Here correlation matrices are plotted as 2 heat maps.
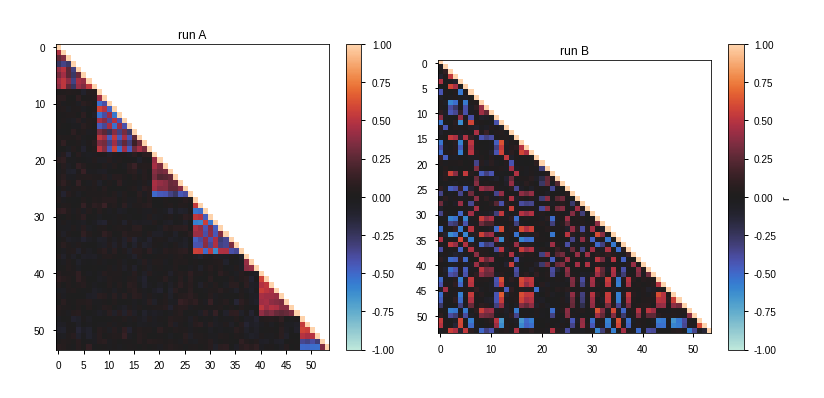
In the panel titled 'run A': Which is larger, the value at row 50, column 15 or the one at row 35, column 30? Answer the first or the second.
the first
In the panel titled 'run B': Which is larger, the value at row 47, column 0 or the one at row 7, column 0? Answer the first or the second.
the second
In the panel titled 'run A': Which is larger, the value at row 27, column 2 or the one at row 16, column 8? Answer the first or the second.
the second
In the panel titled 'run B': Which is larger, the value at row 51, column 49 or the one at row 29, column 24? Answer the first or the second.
the second
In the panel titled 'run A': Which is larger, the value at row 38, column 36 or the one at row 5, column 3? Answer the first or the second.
the first
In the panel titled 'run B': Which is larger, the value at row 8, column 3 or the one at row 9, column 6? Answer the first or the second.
the second
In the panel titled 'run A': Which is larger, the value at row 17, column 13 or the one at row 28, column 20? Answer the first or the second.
the first
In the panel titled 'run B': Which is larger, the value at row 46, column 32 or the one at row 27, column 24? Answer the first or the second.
the second
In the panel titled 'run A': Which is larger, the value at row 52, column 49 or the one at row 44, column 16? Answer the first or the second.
the second
